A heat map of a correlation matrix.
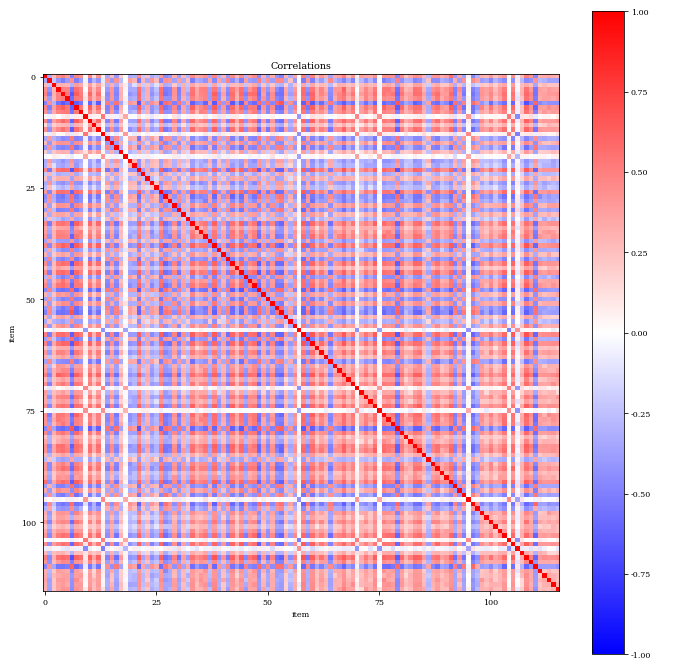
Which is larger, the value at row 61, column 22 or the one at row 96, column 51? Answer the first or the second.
the first
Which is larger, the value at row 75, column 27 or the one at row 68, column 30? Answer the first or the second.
the first
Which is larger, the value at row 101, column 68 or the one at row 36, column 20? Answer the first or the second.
the first
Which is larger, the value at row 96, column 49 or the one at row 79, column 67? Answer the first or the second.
the first
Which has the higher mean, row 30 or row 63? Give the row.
63
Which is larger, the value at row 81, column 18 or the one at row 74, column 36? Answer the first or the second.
the second
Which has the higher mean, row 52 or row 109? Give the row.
109
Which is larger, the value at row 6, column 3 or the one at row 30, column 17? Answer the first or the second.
the second
